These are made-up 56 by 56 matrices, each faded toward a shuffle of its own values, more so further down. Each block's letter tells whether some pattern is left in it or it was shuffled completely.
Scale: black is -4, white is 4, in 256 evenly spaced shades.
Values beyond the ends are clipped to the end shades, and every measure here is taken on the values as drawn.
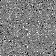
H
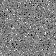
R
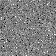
R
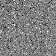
R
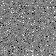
H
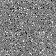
H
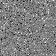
R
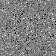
H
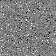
H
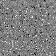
H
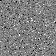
R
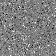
H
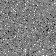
R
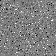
H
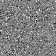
H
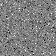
R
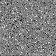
R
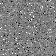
H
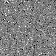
H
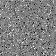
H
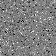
R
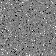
R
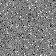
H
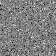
R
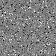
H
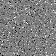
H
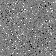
R
